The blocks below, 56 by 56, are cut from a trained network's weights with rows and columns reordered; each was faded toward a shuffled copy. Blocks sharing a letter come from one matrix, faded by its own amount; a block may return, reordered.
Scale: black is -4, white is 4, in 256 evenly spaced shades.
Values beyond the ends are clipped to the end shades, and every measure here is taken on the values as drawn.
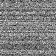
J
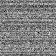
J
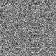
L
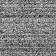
J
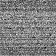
J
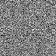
L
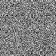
L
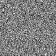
L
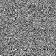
L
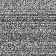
J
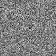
L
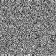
L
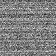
J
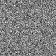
L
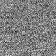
L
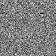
L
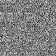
L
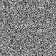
L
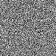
L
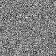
L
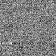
L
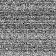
J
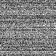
J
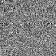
L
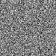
L
